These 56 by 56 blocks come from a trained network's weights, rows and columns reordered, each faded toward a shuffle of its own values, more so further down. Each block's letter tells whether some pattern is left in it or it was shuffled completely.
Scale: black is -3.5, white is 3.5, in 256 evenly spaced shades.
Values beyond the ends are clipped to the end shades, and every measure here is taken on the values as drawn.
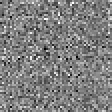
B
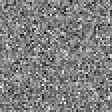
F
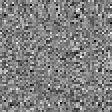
B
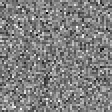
F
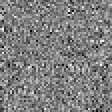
B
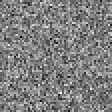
F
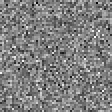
F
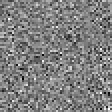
B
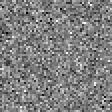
F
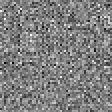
B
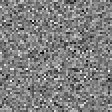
B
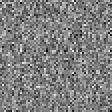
B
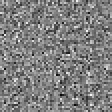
B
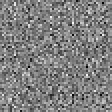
B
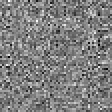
B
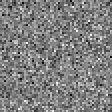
F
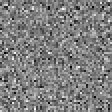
B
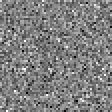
F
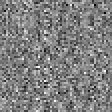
B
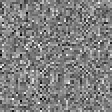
B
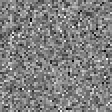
F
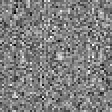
B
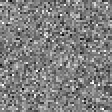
F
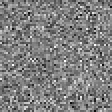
B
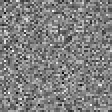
B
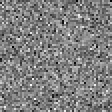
F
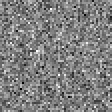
F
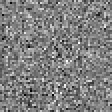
B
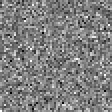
F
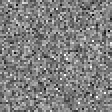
F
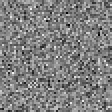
F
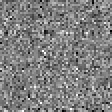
B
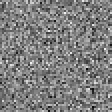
B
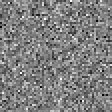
F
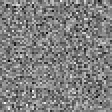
B
